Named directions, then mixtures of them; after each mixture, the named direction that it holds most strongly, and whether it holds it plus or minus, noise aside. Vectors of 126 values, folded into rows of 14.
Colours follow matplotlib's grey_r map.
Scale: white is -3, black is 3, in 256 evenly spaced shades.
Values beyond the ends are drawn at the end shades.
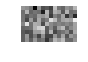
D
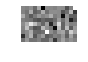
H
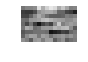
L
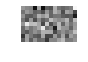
D, plus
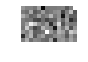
H, plus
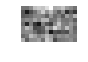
L, plus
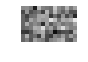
D, plus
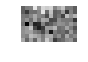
D, minus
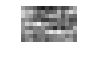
L, minus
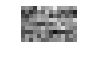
L, plus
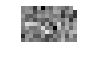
H, plus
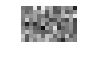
D, minus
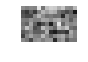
L, plus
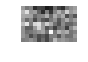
L, minus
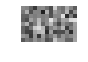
D, plus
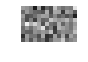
D, plus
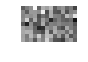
D, minus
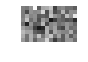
D, minus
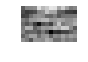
L, plus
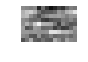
L, minus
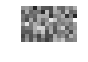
D, plus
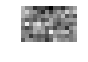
L, minus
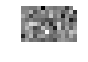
H, plus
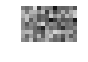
D, minus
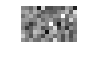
H, minus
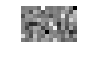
H, minus
